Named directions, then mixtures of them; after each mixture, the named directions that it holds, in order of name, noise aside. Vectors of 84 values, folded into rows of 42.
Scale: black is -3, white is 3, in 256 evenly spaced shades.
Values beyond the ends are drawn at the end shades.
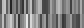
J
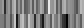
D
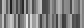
J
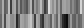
D, J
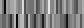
D, J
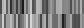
J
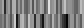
D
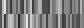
J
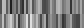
J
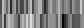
D, J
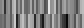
D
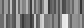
D, J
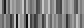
D, J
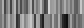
D, J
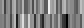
D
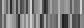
D, J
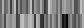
D, J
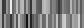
J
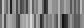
D, J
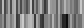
D, J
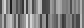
J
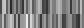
J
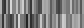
J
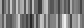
D, J
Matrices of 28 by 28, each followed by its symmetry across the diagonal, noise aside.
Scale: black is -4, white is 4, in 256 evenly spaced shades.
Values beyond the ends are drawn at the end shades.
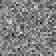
neither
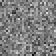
neither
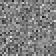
neither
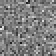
antisymmetric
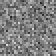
antisymmetric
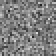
antisymmetric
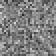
antisymmetric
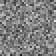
antisymmetric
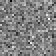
neither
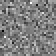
antisymmetric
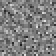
antisymmetric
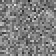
neither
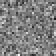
antisymmetric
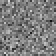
neither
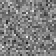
neither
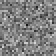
neither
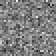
neither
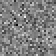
antisymmetric
